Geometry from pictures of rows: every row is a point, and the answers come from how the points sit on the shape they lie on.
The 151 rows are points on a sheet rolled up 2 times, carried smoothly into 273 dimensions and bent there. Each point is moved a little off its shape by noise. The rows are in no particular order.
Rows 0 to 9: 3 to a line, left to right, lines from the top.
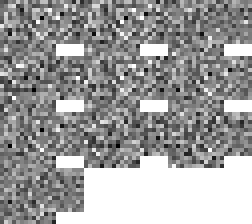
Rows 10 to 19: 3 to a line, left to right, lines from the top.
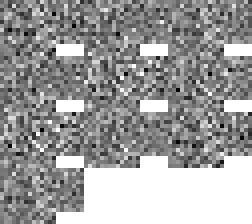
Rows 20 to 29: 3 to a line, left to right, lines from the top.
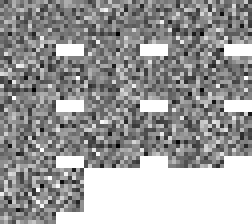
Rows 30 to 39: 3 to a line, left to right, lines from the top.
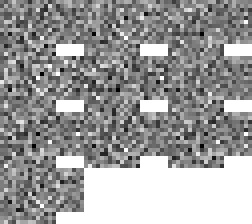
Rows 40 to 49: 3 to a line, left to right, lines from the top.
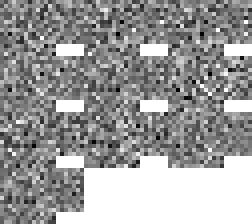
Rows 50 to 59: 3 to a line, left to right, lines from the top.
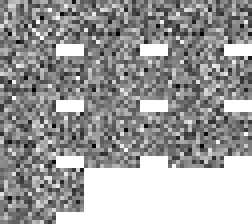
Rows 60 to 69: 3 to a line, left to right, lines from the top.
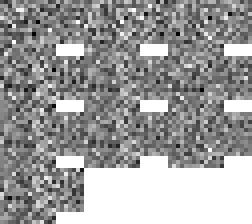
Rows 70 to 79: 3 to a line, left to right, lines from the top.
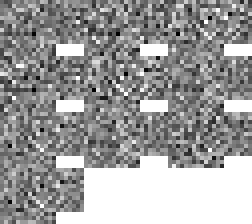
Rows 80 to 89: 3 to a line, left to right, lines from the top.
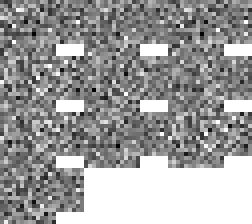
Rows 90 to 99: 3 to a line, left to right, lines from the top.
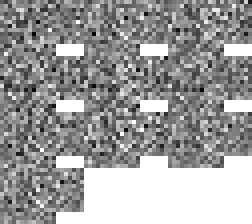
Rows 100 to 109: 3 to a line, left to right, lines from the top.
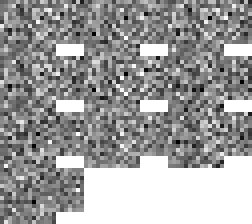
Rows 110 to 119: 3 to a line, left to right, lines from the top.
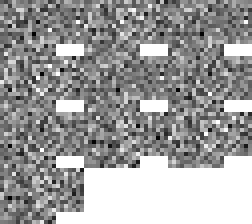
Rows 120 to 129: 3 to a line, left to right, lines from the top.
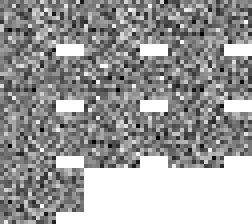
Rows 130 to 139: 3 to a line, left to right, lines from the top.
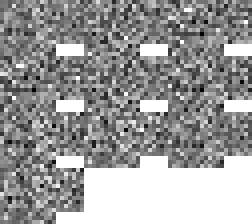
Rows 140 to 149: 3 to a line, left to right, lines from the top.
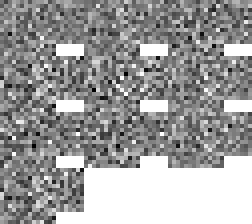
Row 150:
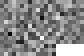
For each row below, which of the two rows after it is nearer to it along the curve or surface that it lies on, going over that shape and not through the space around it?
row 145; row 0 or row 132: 132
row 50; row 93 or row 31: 93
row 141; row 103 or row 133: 133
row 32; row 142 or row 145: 145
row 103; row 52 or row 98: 52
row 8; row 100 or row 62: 62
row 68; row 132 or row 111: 132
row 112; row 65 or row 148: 65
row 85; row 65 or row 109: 65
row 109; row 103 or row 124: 124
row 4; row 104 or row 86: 86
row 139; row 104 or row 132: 104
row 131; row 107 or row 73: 107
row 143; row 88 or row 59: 59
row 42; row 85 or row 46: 46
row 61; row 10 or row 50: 50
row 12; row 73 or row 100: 73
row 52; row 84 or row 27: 27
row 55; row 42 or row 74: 74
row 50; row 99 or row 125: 125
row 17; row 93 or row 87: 87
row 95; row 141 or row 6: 141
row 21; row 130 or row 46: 130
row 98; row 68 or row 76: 76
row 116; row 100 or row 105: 105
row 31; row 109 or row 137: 109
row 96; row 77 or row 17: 77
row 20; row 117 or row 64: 64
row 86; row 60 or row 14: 14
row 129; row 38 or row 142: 142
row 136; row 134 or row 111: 111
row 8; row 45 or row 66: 66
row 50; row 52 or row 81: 52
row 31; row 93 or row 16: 93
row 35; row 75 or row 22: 75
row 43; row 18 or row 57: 57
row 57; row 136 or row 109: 109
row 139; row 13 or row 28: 28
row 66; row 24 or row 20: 24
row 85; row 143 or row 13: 13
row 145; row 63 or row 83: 63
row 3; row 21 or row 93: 93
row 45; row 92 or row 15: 92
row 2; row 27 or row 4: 27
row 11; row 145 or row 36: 145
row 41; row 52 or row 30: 30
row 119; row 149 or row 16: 149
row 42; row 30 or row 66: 30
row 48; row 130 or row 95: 95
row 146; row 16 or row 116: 116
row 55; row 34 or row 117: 117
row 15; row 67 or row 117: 67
